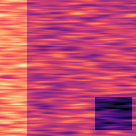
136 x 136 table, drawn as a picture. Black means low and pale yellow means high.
Ninth with the lowest average: bottom right. Seam: vertical, 20% of the way across, the left part higher. Odd patch: lower, in the bottom right.
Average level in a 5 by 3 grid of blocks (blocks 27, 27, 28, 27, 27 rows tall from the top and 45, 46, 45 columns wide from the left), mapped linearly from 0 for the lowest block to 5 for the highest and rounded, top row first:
5 3 3
5 3 3
5 3 3
5 3 1
5 3 0
